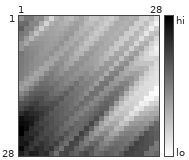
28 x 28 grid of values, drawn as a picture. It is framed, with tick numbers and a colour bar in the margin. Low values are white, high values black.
The halves do not mirror each other. There is an overall slope up to the bottom left. The ninth with the highest average is the bottom left. No lone cell stands out from its neighbours. The grain runs diagonally up to the right.
